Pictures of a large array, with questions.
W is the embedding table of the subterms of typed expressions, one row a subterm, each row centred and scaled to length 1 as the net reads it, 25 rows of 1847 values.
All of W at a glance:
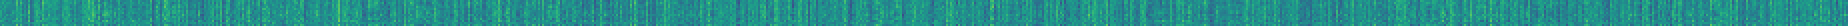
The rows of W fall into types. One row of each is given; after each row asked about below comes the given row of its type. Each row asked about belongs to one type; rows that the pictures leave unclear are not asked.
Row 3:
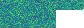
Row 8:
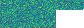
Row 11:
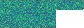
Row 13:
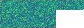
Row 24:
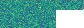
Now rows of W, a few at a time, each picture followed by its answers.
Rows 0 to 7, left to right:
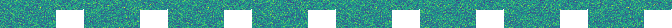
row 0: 24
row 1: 8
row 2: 24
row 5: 11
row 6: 11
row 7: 8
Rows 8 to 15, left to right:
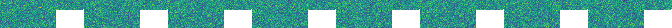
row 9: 24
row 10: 13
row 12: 11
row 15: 3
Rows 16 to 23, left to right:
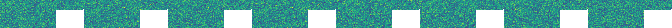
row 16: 11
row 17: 8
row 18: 24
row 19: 8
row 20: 13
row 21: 13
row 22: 24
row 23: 11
